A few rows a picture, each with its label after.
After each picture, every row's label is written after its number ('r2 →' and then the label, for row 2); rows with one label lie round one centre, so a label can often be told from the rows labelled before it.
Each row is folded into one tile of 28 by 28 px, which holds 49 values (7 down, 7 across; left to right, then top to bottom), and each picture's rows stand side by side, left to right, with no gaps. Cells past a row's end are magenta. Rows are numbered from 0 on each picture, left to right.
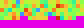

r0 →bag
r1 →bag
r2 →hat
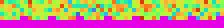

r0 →hat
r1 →hat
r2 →bag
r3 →bag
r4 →hat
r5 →hat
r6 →bag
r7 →bag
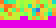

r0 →hat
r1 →bag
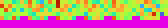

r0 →hat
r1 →hat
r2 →hat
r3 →hat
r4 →hat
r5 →bag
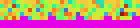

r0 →bag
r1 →bag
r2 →bag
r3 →bag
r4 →bag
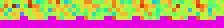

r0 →bag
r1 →hat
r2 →hat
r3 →hat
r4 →hat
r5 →hat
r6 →hat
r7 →hat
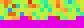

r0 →bag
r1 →hat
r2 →hat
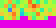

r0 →bag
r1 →hat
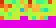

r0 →hat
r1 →hat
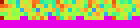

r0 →hat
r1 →bag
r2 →hat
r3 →bag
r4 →hat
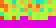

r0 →hat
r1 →hat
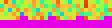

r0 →bag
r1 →bag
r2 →hat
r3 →hat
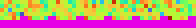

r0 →bag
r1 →hat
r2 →hat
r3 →hat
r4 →hat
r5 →bag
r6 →hat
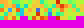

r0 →bag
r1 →bag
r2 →hat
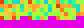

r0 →hat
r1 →hat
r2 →hat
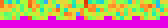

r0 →hat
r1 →hat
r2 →bag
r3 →hat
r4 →hat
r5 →hat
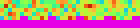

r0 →bag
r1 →bag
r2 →bag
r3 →hat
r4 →hat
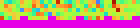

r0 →hat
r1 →bag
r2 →hat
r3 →bag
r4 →hat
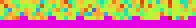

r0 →bag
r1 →bag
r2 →bag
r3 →bag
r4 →hat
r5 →hat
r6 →hat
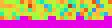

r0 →hat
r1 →hat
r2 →bag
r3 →bag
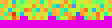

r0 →bag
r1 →bag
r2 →bag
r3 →bag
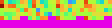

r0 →hat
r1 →bag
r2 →hat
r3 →hat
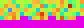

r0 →bag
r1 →bag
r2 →bag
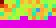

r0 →hat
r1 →bag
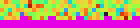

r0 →bag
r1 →hat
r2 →bag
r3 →bag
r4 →bag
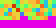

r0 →bag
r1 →bag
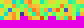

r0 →bag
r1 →hat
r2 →bag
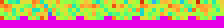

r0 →hat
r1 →bag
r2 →hat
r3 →hat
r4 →hat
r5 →hat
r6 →hat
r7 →hat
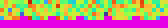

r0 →bag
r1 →hat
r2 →hat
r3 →bag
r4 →hat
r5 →hat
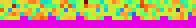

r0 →bag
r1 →bag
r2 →bag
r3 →hat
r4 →bag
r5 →hat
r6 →bag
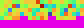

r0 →bag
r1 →bag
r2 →bag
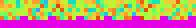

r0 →hat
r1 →bag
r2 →hat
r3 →bag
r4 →bag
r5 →hat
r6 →bag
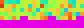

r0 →hat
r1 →bag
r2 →bag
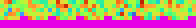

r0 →bag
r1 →hat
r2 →hat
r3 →hat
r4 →bag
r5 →hat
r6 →hat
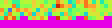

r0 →bag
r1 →bag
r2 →hat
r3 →hat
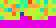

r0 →bag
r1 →hat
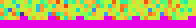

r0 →bag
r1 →bag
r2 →hat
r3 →bag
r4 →hat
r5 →bag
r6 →hat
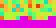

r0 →hat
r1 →hat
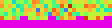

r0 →hat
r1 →bag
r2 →bag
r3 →hat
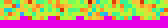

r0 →bag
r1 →hat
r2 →hat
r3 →bag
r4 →hat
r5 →hat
